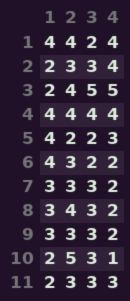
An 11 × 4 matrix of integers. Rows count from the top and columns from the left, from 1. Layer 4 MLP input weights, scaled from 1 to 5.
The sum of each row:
14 12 16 16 11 11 11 12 11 11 11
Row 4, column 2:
4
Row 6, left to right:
4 3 2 2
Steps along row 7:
same same down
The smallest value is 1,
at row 10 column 4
